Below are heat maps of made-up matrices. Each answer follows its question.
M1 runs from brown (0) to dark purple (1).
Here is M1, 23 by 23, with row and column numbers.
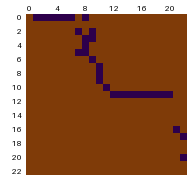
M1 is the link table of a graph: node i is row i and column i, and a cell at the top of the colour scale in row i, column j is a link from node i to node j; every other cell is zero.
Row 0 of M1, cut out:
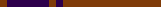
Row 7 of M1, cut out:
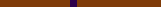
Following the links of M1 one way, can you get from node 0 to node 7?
yes
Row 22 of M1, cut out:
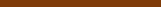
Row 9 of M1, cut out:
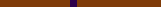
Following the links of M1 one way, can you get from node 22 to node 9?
no
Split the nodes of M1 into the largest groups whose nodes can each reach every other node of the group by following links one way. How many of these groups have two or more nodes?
0
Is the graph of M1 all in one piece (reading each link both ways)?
yes
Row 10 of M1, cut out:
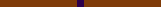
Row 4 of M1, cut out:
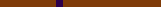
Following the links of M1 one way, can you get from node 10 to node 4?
no
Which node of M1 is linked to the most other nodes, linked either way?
node 11
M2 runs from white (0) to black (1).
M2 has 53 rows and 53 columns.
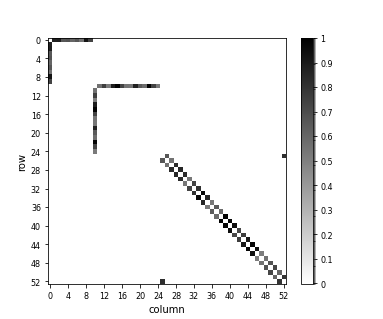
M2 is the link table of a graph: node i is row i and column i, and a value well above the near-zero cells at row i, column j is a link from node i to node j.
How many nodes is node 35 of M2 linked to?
2
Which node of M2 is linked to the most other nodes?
node 10
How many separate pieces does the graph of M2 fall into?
3
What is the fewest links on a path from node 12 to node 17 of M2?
2
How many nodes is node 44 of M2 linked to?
2
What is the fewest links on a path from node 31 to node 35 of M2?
4
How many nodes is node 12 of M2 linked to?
1
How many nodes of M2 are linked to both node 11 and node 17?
1
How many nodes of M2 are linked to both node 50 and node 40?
0
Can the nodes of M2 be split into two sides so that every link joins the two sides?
yes
